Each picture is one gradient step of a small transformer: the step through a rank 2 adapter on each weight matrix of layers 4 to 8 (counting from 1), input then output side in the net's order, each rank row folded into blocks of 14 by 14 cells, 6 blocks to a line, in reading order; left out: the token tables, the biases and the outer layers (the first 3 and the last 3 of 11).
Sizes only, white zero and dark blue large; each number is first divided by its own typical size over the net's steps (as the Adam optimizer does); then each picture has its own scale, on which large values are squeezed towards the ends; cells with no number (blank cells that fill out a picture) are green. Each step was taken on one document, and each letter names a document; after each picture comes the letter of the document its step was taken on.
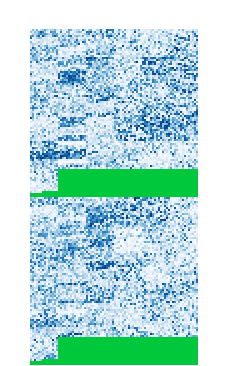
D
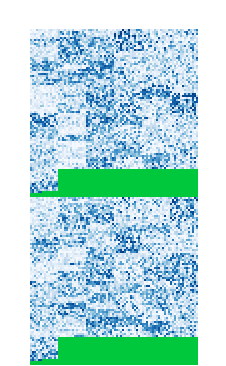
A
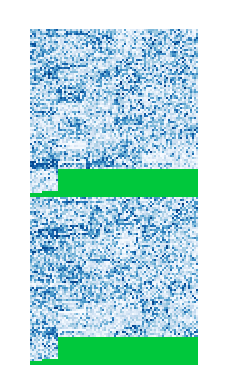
D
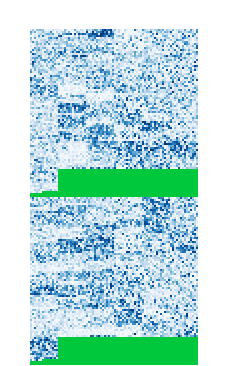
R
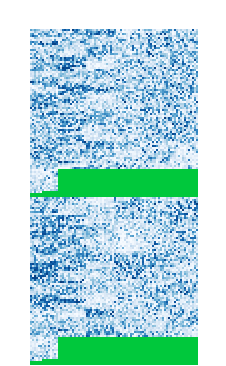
D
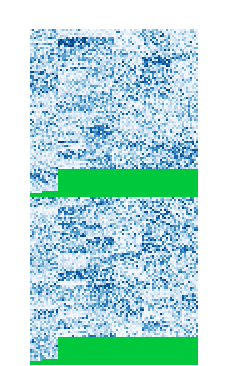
R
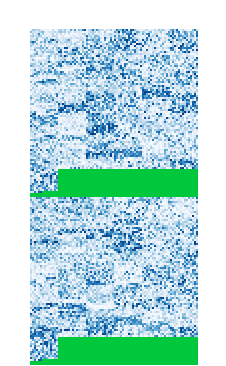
A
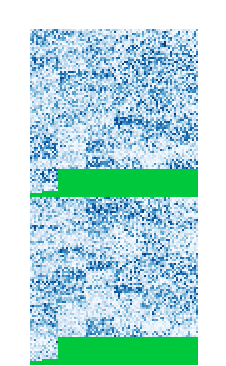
D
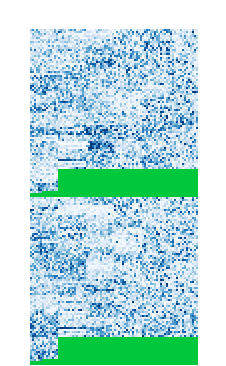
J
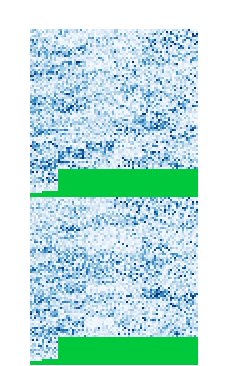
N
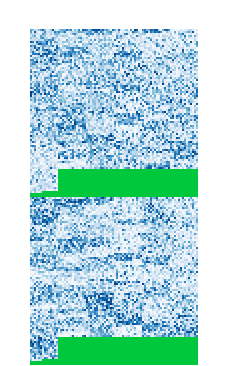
R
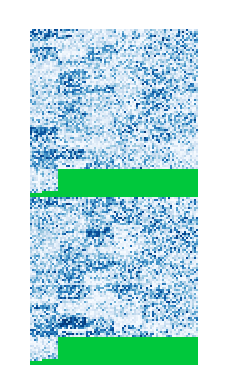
D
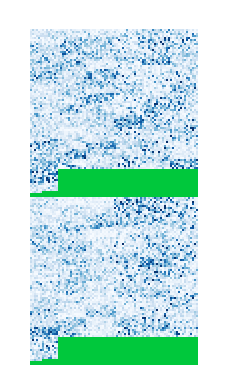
N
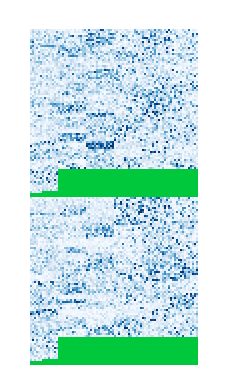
N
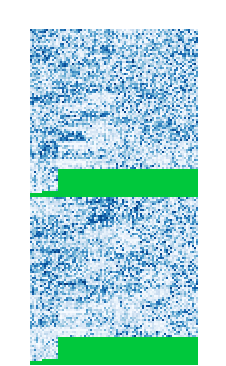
D
